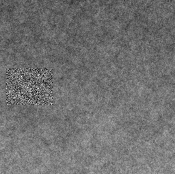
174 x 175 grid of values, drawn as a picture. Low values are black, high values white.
Odd patch: rougher, in the middle left. Roughest part: middle left. Odd rows or columns: none. Slope: up to the bottom.
